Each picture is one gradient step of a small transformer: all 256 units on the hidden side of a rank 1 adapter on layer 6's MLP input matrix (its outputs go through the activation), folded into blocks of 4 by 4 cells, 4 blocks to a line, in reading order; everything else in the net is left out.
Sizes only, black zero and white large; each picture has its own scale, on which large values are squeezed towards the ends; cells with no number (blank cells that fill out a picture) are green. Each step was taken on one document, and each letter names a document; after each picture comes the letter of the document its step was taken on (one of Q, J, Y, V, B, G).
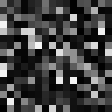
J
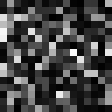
J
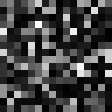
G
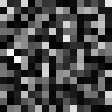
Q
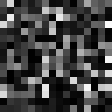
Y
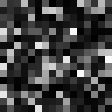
G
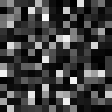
J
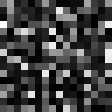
Q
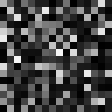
J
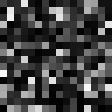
Y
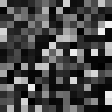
J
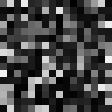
Y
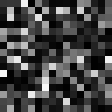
Q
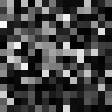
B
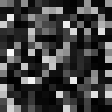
B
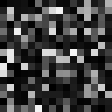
B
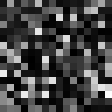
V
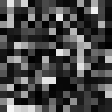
Y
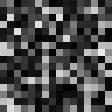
V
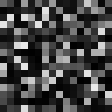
Y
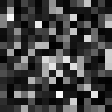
G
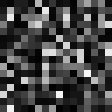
B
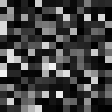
B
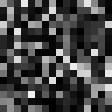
V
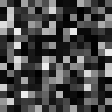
G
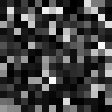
V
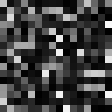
Q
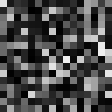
V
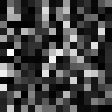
J
